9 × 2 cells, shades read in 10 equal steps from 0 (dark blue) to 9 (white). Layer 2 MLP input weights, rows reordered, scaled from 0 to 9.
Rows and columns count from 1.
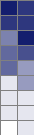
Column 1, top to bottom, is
0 1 4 3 3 8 8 8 9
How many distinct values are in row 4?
2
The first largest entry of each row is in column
2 1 1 1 2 1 1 1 1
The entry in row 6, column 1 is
8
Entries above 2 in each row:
0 0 1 1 2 2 2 2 2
